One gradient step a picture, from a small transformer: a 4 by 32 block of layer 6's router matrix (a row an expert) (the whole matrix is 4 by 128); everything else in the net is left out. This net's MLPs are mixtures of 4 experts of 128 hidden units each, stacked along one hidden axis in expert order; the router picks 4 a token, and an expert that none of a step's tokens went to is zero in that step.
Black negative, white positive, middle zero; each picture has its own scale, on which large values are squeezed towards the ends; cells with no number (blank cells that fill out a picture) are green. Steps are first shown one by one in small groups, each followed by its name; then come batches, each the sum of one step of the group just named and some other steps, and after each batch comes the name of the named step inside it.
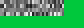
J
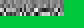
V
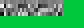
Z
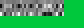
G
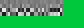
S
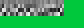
S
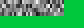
J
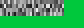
J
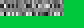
J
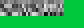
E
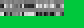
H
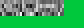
H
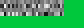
E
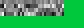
H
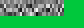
H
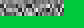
H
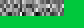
H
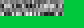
H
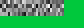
E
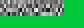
E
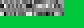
H
